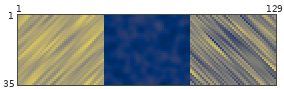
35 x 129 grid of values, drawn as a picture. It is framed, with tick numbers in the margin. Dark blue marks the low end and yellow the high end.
The table splits into one row of 3 panels. Panel 1,1: high, slanting up to the right. Panel 1,2: very low, blotchy, faint in contrast. Panel 1,3: middling, slanting down to the right, strong in contrast.
